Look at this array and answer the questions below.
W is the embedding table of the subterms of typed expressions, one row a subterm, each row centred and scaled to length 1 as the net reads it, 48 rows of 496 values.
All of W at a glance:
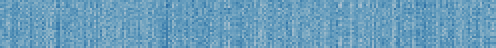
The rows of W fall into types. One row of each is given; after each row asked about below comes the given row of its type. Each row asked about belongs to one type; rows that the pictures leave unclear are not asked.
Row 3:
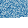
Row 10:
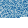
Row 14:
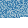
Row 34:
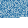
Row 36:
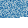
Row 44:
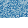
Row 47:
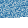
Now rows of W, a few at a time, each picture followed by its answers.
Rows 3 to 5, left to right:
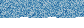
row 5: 34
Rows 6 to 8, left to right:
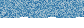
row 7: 14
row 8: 36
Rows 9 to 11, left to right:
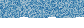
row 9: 44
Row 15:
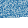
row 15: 47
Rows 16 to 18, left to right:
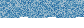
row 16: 34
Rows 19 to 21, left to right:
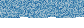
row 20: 14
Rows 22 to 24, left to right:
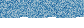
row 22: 14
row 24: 3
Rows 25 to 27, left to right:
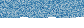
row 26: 14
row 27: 47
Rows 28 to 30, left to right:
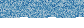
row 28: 47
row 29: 10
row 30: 44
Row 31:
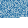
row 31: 34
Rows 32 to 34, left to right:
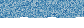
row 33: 44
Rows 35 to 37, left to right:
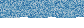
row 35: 47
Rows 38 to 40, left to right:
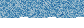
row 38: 34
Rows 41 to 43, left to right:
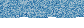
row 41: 44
